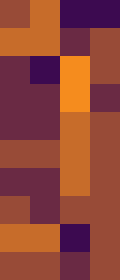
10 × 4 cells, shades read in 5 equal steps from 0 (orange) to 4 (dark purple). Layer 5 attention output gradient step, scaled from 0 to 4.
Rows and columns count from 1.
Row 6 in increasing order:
1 2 2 2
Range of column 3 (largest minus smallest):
4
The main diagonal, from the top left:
2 1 0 3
